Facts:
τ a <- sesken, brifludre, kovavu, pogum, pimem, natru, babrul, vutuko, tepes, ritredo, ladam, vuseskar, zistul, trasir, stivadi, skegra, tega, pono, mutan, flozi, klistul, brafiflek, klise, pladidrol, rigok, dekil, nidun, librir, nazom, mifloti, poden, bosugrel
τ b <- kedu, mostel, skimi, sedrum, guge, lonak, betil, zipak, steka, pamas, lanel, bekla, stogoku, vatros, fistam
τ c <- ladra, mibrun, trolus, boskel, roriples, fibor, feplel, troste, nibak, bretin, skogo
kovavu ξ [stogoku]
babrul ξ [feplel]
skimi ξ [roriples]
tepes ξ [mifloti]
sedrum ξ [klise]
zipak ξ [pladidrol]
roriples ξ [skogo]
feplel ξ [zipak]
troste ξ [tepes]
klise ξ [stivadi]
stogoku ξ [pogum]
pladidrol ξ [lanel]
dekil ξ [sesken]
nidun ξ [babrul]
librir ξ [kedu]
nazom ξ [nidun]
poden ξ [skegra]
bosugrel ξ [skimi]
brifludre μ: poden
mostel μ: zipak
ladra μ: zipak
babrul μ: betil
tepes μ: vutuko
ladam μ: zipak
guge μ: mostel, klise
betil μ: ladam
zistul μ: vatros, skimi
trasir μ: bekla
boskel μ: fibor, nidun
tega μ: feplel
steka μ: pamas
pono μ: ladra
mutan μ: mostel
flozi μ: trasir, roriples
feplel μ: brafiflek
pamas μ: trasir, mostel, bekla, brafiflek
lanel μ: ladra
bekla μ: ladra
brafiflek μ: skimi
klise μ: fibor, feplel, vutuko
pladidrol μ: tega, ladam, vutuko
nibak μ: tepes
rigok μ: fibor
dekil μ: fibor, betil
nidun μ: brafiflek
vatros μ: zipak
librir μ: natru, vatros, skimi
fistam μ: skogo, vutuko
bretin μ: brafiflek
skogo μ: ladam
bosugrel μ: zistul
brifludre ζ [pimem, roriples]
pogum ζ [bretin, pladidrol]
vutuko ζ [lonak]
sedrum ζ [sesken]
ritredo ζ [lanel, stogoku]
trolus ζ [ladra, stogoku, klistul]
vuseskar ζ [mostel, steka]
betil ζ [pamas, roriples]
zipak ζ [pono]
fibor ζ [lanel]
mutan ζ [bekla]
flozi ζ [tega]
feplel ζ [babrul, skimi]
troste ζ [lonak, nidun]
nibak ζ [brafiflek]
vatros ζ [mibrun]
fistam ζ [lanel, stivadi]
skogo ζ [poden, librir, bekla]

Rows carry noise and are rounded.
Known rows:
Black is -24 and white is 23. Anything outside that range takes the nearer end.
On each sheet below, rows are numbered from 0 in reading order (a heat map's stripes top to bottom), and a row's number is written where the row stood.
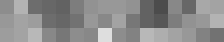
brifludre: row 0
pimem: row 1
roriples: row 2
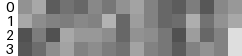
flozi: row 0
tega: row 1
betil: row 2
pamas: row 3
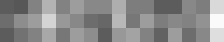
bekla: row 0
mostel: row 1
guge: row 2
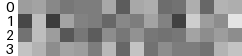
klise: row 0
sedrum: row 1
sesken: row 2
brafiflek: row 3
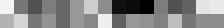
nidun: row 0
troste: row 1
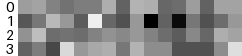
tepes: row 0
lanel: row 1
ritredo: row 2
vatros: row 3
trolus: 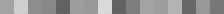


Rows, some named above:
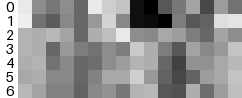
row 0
feplel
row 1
nidun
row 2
mibrun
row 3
bosugrel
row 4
kovavu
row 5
poden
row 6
dekil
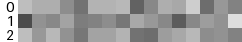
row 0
boskel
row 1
stogoku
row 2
bretin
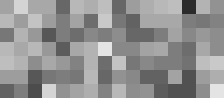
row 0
nibak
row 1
ladra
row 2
sesken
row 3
mibrun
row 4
brafiflek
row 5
vutuko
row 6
vatros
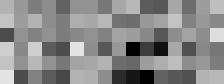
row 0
dekil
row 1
bretin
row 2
stogoku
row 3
pladidrol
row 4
bretin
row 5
babrul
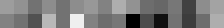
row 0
mutan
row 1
zipak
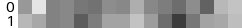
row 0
vuseskar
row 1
poden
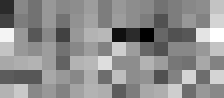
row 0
kedu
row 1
lonak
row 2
nazom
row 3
librir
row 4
mibrun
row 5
skimi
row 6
fibor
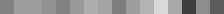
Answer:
skogo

